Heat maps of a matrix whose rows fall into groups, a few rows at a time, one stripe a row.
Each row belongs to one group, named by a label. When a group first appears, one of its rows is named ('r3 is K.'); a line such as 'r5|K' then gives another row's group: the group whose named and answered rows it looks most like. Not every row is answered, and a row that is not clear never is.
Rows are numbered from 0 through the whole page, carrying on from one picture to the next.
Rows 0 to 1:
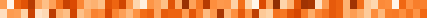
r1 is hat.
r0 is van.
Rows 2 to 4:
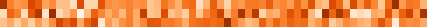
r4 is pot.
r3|hat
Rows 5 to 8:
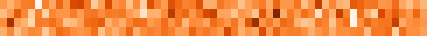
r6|van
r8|pot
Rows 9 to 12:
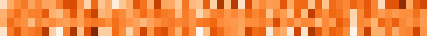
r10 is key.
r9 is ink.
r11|van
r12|key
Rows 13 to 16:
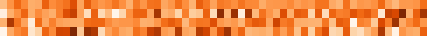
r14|ink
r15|van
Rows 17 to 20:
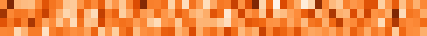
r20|pot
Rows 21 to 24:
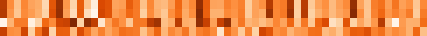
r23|pot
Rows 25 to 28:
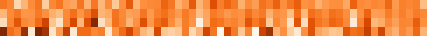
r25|pot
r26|key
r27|key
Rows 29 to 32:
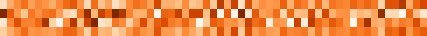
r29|ink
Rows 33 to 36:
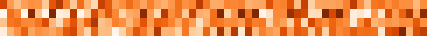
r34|hat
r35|key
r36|ink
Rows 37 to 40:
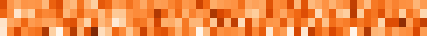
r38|pot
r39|ink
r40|key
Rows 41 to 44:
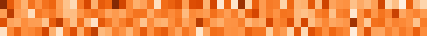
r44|key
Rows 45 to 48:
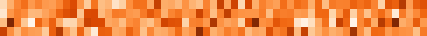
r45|ink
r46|pot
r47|van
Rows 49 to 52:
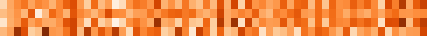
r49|ink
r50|hat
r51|ink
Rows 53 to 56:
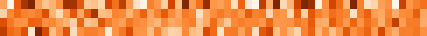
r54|key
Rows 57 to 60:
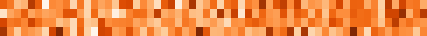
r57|pot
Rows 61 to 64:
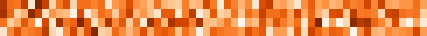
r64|key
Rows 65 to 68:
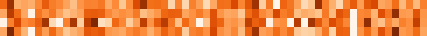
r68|van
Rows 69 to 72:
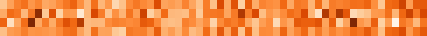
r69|ink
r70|hat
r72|ink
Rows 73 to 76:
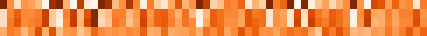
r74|key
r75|key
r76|hat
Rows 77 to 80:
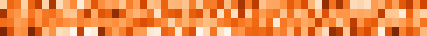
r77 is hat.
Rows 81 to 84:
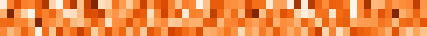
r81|key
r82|van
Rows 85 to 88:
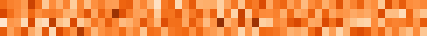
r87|hat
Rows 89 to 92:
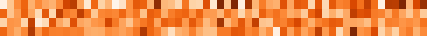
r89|ink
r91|hat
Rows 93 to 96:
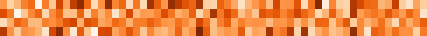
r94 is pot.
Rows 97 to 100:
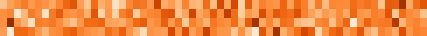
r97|ink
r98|pot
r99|van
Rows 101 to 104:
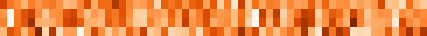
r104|hat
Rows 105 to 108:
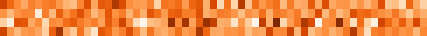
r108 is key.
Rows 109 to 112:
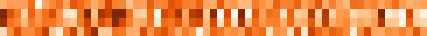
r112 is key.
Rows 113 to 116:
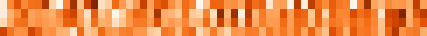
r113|key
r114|ink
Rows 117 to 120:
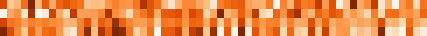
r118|hat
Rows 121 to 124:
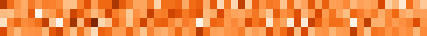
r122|hat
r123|key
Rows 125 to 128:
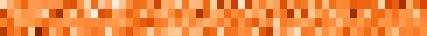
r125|ink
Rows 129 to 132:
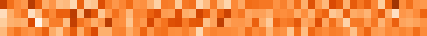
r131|hat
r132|key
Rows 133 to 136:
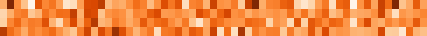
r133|van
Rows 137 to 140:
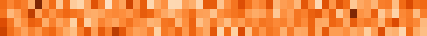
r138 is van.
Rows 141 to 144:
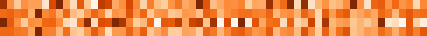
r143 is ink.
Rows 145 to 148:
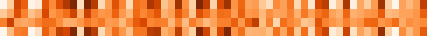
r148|pot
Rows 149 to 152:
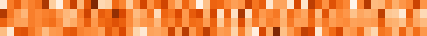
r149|key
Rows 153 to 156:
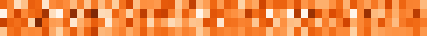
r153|pot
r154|key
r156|key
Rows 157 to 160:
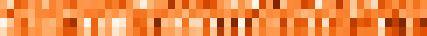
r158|van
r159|ink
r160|ink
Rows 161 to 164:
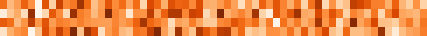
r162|hat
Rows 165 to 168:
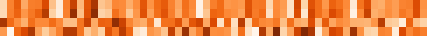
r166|key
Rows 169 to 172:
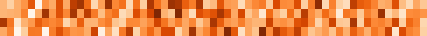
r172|pot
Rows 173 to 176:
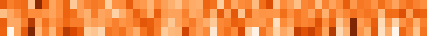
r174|ink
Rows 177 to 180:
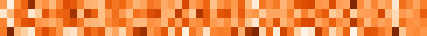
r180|van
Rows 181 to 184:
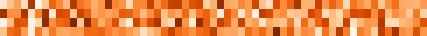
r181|hat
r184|van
